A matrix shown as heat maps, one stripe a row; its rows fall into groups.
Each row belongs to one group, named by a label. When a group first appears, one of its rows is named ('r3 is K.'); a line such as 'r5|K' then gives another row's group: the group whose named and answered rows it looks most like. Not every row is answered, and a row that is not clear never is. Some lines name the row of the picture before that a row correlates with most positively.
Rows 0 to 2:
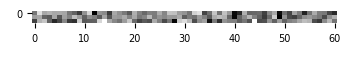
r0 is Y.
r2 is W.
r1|Y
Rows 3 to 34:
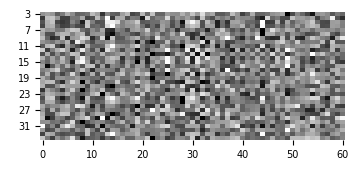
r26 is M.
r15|M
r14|M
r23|Y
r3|Y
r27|M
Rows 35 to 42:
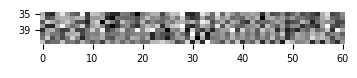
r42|M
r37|Y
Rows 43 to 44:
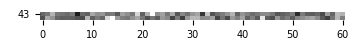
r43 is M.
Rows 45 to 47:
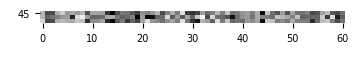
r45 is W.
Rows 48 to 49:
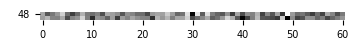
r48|M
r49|Y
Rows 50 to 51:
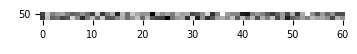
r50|Y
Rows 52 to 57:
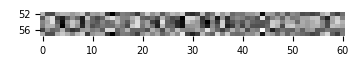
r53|W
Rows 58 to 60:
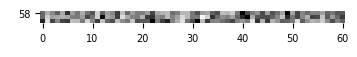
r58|Y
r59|Y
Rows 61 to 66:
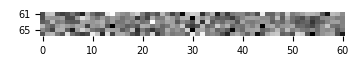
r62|M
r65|M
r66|Y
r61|W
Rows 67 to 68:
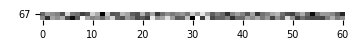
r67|Y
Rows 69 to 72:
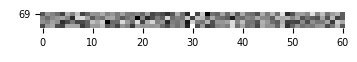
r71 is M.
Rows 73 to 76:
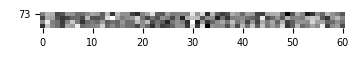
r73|Y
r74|W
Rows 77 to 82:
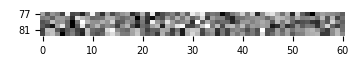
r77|Y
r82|W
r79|M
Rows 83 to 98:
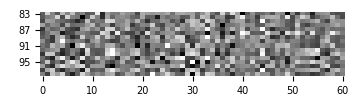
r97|W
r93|W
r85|W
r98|M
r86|Y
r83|Y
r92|W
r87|W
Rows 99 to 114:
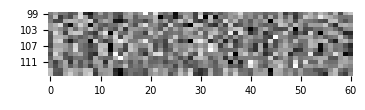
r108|Y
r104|Y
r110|W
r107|Y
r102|W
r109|Y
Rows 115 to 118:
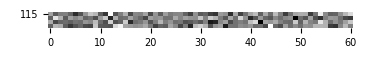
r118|W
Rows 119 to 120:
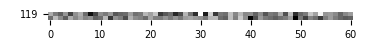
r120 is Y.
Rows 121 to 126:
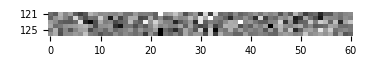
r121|M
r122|Y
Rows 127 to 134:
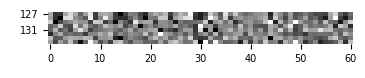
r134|M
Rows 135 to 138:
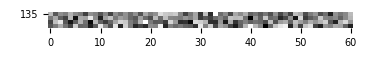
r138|Y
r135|M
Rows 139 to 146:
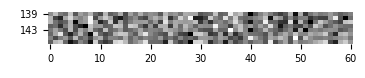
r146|W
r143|Y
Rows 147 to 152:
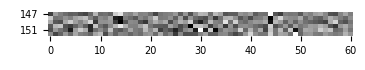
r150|W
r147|W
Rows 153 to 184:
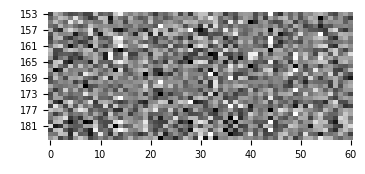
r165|W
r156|M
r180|W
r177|W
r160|W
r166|Y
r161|W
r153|W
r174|W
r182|W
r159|W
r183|Y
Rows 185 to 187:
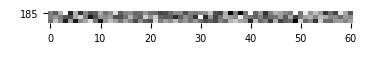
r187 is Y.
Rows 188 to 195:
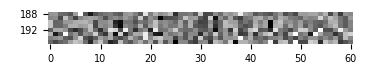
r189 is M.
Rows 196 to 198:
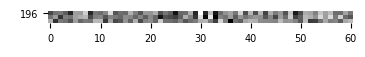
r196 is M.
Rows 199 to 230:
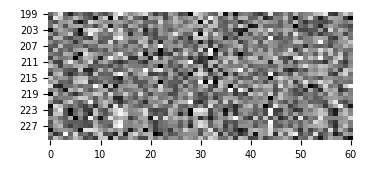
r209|M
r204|M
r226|W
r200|Y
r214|W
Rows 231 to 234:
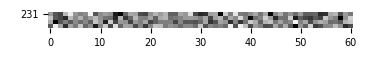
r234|Y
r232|Y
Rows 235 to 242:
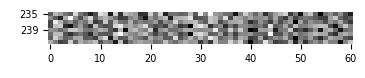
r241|Y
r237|Y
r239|Y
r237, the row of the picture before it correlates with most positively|234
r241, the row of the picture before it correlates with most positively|234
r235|Y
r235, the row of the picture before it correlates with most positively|234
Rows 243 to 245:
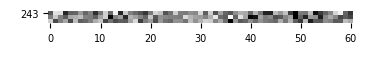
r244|Y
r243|Y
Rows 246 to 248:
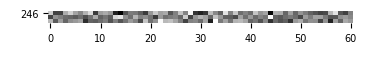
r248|M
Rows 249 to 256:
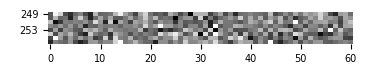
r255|Y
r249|W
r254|M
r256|W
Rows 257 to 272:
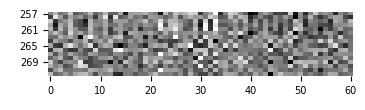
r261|M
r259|M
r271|M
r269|M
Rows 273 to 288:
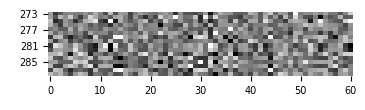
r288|W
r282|Y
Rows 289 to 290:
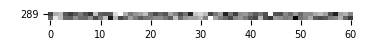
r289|W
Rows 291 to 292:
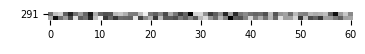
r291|W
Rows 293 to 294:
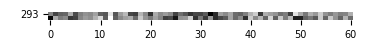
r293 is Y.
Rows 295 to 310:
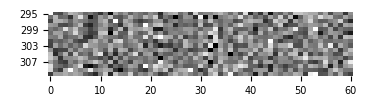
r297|Y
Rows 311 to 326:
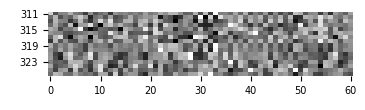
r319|M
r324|Y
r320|M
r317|W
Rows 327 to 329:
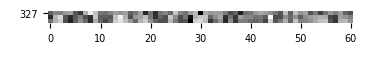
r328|W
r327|M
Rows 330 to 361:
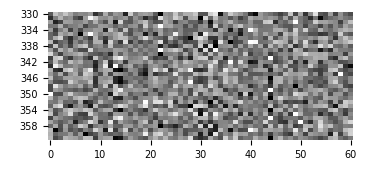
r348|Y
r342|Y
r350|M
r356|W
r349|W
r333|M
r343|Y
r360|M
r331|M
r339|M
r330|Y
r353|W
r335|M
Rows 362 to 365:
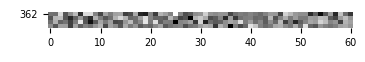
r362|M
